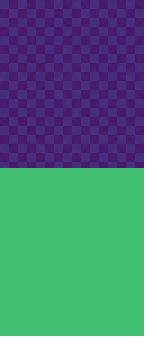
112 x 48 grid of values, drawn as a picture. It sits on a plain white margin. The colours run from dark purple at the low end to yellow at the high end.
The table splits into 2 rows of 1 panel. Panel 1,1: very low, checkered, faint in contrast. Panel 2,1: high, flat.
